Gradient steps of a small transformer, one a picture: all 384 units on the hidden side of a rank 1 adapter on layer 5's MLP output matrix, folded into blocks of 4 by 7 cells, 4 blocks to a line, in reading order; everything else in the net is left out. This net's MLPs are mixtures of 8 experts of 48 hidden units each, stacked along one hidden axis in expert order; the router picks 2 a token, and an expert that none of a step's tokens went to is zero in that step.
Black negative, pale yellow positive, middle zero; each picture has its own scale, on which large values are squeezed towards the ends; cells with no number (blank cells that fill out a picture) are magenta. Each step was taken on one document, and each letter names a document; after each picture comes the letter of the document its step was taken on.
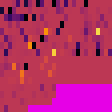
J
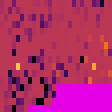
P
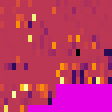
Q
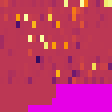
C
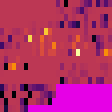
Q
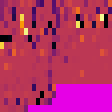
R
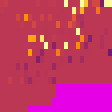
C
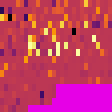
J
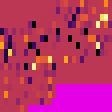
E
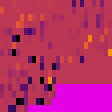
P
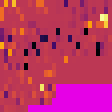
E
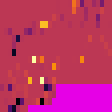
P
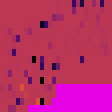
P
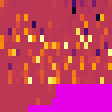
C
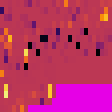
E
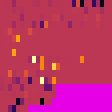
P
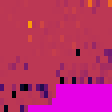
Q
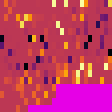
C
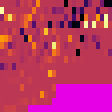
J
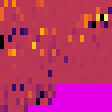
R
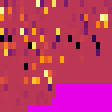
E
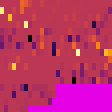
Q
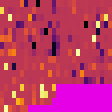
J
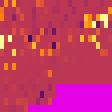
R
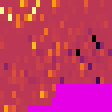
J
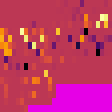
E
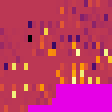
Q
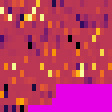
J
